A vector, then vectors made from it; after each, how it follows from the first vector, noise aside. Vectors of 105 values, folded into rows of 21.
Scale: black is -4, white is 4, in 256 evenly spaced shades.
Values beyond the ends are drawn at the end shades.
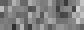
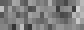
copied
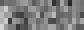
reversed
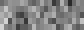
reversed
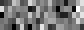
scaled up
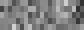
negated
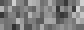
copied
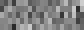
sign-scrambled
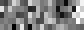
scaled up
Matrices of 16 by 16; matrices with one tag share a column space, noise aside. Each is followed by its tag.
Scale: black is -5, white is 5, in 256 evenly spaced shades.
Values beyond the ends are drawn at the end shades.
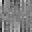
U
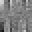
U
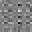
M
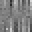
U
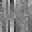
U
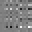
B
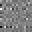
B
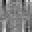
U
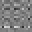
B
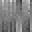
U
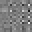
M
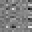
B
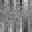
U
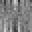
U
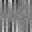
U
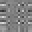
M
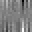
U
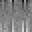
U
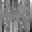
U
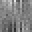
U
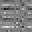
B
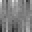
U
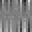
U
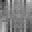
U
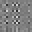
M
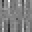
U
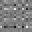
B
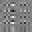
M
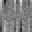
U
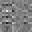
M
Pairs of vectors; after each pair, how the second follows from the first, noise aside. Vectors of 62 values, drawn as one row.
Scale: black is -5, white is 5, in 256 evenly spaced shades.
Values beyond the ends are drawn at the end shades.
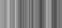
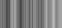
reversed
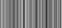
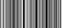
scaled up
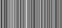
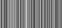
copied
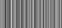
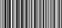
scaled up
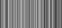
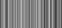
copied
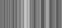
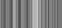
reversed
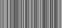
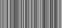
copied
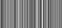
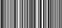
scaled up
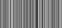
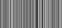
copied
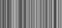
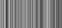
reversed
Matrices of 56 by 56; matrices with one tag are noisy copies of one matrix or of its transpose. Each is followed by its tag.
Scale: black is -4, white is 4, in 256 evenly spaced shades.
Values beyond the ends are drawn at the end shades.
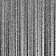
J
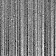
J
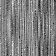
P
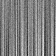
J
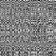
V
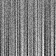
J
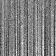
J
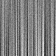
J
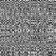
V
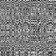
V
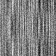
P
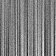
J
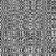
V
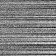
J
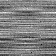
P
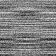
P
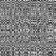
V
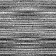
P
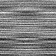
P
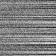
J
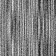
P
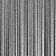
J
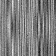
P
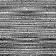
P
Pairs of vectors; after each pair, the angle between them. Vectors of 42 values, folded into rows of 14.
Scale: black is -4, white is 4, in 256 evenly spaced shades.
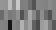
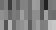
partly opposed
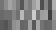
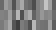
partly opposed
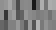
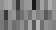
nearly parallel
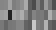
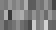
nearly parallel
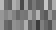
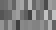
partly opposed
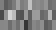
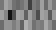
nearly opposite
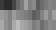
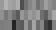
partly opposed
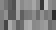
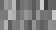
nearly opposite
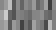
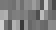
partly aligned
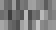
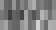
nearly parallel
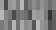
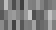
nearly opposite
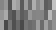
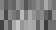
partly opposed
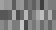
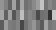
partly opposed
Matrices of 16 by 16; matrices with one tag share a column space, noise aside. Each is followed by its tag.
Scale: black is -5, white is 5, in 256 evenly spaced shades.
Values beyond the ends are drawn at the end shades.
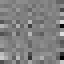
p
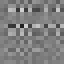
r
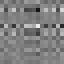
r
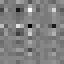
r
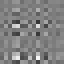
p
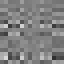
p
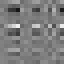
r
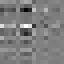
r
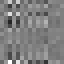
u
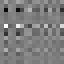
r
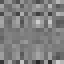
u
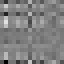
u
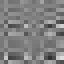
p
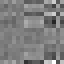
u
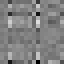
u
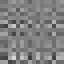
p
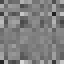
u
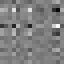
r
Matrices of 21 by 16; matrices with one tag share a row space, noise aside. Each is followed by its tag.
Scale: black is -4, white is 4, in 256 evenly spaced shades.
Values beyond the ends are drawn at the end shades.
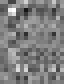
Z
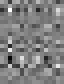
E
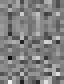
E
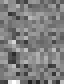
Z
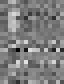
Z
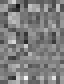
Z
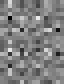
E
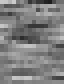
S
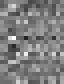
Z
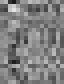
Z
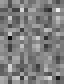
E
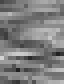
S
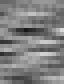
S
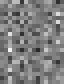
E
